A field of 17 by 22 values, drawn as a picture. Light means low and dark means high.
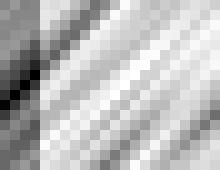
Grain: diagonal, up to the right. Histogram: skewed, a long tail of high values. Roughest part: middle left. Ninth with the highest average: middle left. Seam: vertical, 20% of the way across, the left part higher.
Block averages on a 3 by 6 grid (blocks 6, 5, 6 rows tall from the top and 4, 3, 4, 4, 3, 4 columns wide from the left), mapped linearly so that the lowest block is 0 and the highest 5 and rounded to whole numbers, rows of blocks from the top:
3 2 1 1 0 0
5 1 1 0 0 0
3 0 1 1 1 1
